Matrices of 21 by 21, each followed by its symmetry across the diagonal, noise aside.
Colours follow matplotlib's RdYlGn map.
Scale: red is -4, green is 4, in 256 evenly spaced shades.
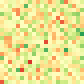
neither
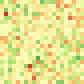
neither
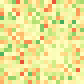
antisymmetric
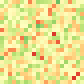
symmetric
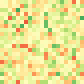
antisymmetric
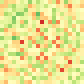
symmetric
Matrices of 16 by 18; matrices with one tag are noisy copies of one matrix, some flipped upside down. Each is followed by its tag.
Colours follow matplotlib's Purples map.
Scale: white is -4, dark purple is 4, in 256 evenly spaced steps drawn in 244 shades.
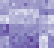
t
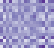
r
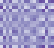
r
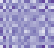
r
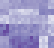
t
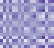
r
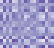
r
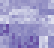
t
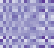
r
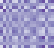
r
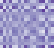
r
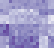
t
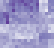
t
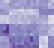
t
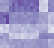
t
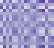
r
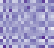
r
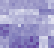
t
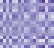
r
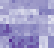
t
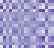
r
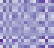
r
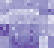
t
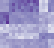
t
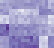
t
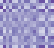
r
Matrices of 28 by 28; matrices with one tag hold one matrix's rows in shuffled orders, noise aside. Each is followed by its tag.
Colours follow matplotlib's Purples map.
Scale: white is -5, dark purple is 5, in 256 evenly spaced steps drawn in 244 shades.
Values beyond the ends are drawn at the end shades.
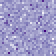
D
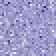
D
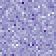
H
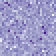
D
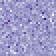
D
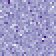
D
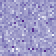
H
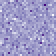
D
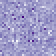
H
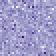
H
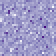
D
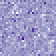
H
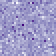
H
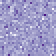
D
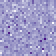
D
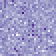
H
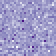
H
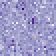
H
